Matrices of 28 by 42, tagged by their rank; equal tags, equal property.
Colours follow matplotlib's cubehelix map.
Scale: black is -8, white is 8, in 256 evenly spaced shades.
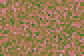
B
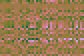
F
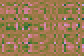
F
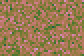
B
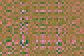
F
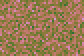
B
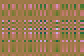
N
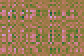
F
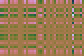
N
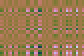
N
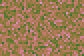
B
